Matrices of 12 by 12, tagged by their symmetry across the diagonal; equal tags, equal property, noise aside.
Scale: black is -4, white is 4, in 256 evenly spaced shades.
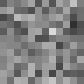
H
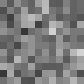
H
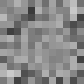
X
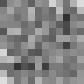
X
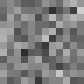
H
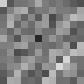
X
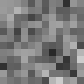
X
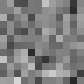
H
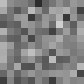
H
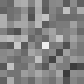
X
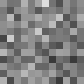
H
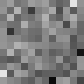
X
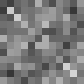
X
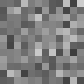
H
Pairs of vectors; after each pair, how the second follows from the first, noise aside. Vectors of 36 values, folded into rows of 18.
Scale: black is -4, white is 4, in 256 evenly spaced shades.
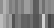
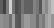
reversed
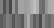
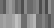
wrapped around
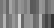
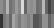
wrapped around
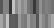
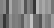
wrapped around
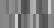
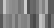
wrapped around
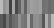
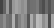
wrapped around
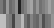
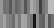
reversed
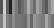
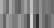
wrapped around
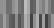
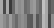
wrapped around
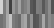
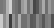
wrapped around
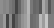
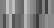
reversed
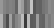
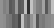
reversed
